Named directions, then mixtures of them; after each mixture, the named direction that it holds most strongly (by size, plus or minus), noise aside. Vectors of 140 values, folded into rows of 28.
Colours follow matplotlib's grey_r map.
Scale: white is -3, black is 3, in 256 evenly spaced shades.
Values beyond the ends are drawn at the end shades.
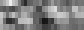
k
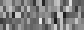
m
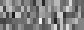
m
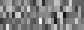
m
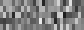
m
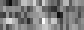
k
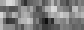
k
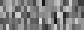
m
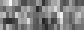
k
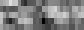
k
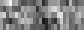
k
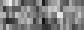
k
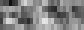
k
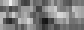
k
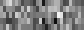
m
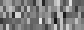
m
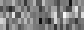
m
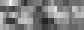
k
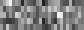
m
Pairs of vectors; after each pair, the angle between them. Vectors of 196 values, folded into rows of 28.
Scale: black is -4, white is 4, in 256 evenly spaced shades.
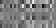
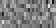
partly opposed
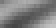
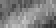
nearly opposite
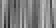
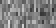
partly opposed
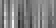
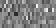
orthogonal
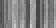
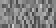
orthogonal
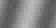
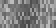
partly opposed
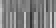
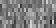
partly opposed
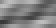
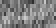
partly opposed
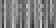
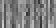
nearly opposite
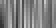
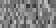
orthogonal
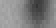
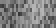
partly opposed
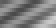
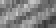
nearly opposite
